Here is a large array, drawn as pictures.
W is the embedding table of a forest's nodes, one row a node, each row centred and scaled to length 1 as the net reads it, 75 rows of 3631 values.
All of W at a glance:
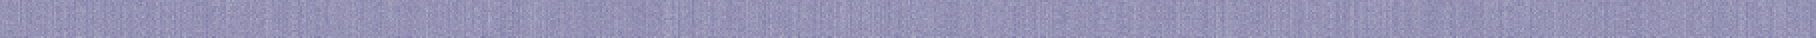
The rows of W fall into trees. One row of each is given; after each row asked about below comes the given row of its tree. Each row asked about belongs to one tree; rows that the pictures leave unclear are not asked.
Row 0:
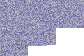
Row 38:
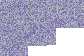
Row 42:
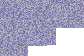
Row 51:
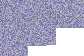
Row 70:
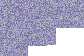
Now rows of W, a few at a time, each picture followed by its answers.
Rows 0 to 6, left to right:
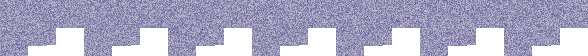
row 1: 51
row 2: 38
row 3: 38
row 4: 38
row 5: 70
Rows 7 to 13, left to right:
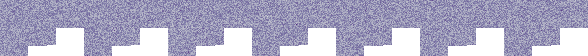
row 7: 70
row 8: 38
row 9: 70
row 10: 38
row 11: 70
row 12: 51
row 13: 70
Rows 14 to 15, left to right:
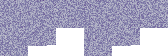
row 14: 42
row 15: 51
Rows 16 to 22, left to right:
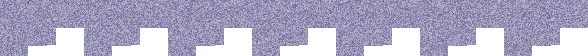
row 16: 42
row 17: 51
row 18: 70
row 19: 51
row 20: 51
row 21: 42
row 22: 42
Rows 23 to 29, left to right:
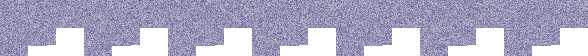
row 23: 42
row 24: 38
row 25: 51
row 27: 38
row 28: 70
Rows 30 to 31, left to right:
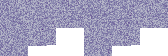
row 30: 42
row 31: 42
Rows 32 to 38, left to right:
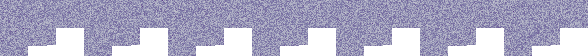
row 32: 70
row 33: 70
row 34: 70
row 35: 51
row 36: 51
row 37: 51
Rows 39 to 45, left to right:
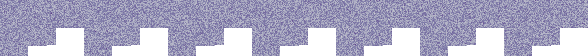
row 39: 51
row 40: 70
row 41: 38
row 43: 42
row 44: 38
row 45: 70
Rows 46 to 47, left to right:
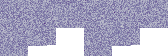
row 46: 42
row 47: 38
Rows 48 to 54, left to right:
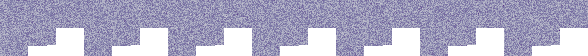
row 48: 70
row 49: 42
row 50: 0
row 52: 42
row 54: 0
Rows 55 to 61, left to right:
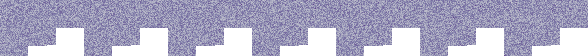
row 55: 70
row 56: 51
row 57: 42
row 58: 42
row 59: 42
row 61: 0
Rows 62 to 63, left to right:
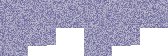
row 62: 51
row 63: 51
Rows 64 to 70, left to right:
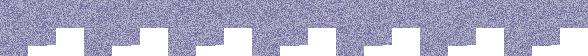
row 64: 42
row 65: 70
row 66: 70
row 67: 70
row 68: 38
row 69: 42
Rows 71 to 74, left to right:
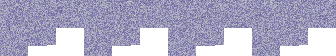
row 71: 70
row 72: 42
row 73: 51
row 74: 42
